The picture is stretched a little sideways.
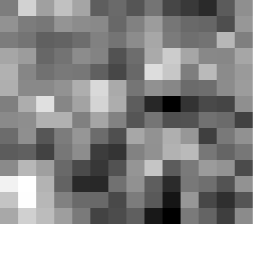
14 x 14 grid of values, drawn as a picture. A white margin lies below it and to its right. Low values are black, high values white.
The values follow a bell shape. The halves do not mirror each other. There are no regular stripes. No single row or column stands out from its neighbours.
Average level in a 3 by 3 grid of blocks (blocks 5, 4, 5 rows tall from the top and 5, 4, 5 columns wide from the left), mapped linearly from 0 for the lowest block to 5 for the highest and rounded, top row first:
4 3 3 / 5 4 1 / 5 0 1
